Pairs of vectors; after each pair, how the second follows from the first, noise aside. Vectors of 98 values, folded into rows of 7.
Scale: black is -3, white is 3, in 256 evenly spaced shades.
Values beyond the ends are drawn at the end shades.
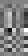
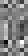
wrapped around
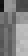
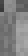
shrunk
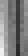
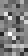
shuffled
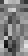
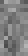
shrunk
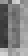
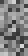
shuffled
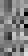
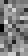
shuffled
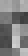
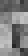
negated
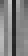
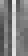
negated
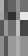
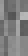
shrunk
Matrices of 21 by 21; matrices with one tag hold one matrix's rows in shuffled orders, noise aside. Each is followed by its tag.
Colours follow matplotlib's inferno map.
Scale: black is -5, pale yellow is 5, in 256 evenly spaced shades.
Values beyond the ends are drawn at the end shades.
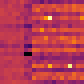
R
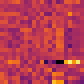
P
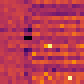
R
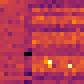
R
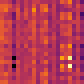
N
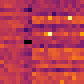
R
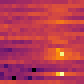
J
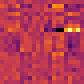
P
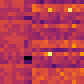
R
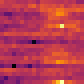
J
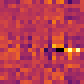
P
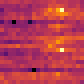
J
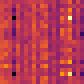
N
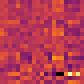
P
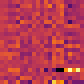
P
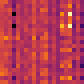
N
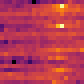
J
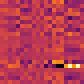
P
